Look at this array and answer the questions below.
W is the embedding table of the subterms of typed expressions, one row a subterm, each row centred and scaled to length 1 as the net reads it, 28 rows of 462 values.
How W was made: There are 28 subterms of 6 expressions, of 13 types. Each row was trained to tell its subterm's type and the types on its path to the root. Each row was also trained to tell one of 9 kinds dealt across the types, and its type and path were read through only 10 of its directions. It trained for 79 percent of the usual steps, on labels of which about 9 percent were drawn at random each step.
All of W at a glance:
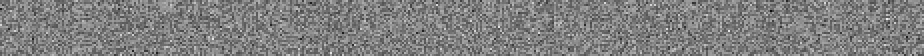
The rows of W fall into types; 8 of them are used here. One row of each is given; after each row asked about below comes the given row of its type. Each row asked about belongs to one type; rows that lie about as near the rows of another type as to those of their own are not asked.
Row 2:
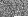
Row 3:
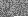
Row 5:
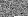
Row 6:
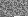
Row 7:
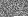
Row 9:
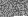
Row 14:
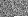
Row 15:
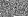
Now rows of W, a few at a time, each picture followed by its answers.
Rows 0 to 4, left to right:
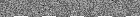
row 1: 5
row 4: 15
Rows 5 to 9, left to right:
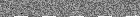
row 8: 6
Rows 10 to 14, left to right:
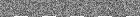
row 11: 6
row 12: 3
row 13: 3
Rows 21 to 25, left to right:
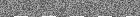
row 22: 9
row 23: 3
